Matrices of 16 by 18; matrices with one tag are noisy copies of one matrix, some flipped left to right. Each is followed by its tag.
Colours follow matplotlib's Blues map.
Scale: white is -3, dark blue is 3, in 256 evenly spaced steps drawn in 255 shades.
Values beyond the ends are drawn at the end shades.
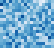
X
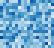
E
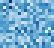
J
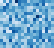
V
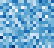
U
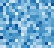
E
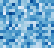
E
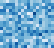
J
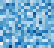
J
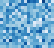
V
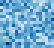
X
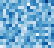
E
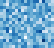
V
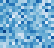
U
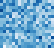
U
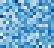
U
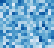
E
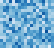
V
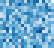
V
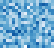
J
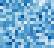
X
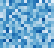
V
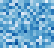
J
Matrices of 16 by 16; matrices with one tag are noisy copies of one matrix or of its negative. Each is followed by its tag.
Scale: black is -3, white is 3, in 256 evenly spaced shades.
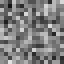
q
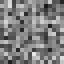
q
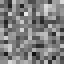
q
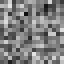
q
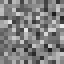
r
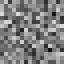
r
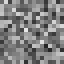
r
